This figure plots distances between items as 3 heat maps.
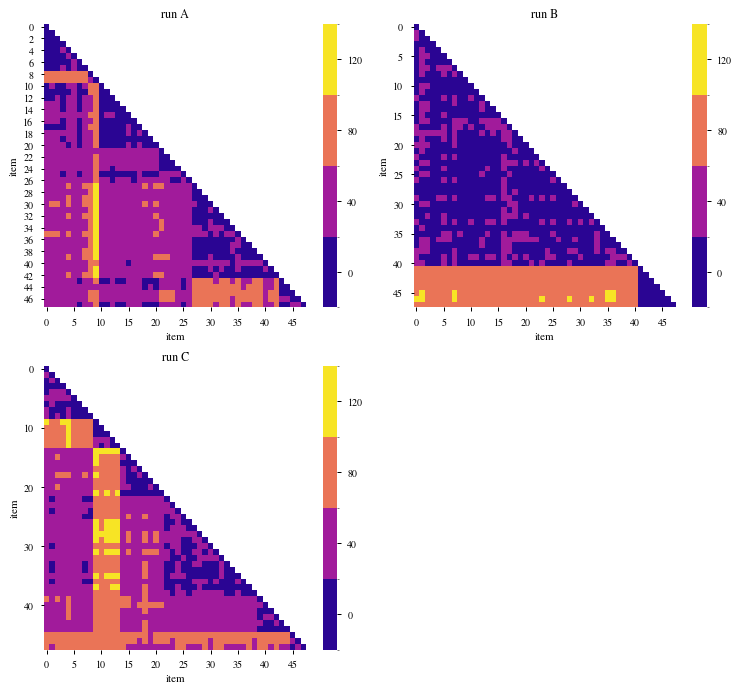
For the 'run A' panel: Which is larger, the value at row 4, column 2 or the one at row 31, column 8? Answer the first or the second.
the second
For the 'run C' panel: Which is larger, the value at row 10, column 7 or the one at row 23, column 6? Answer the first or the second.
the first
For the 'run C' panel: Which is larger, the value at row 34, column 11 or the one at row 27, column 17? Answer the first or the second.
the first
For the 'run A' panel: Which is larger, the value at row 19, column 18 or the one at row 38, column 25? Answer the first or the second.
the second
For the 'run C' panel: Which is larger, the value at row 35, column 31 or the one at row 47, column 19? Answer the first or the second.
the second
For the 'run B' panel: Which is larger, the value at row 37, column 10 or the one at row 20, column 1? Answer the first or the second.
the second
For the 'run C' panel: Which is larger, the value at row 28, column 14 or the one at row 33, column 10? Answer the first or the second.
the second
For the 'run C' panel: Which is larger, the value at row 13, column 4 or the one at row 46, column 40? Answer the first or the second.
the first
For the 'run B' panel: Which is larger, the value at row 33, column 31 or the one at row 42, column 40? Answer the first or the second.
the second
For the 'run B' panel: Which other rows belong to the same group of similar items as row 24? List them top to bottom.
0, 1, 2, 3, 4, 5, 6, 7, 8, 9, 10, 11, 12, 13, 14, 15, 16, 17, 18, 19, 20, 21, 22, 23, 25, 26, 27, 28, 29, 30, 31, 32, 33, 34, 35, 36, 37, 38, 39, 40
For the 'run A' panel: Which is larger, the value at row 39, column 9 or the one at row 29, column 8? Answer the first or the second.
the first
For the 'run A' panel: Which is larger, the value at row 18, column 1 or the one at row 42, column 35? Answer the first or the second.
the first
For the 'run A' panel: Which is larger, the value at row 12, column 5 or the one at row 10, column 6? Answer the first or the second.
the first
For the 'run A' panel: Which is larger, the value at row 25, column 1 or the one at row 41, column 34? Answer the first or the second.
the first
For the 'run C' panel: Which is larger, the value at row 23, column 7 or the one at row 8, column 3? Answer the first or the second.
the first
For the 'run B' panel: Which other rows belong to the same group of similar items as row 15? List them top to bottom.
0, 1, 2, 3, 4, 5, 6, 7, 8, 9, 10, 11, 12, 13, 14, 16, 17, 18, 19, 20, 21, 22, 23, 24, 25, 26, 27, 28, 29, 30, 31, 32, 33, 34, 35, 36, 37, 38, 39, 40
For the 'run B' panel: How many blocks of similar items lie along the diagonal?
2
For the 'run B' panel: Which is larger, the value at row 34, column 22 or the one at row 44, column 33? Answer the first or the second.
the second
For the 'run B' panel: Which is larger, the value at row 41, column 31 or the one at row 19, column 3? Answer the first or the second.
the first
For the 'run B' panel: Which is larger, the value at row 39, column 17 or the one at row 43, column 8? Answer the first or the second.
the second
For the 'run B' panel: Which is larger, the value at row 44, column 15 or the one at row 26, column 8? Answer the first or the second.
the first
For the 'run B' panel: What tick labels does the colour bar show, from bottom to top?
0, 40, 80, 120
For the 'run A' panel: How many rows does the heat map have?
48
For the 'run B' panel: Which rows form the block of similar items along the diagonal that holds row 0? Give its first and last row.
0 to 40
